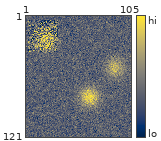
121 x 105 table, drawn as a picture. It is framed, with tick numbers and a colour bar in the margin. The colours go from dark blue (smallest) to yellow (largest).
Odd rows or columns: none. Mirror symmetry: none. Stripes: none. Bumps: three. Roughest part: top left. Odd patch: rougher, in the top left.
